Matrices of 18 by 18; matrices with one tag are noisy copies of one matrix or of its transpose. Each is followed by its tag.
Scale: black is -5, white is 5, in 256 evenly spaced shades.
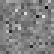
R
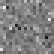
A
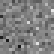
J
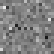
A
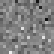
J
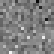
J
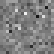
R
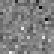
J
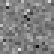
A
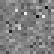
R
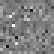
R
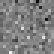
J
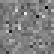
R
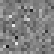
R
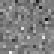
J
